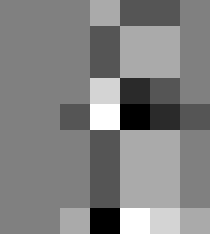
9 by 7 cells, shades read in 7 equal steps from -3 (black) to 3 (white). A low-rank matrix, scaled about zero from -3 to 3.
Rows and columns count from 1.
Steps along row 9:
same up down up down down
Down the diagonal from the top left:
0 0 0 2 -3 1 0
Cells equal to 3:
2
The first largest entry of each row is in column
4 5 5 4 4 5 5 5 5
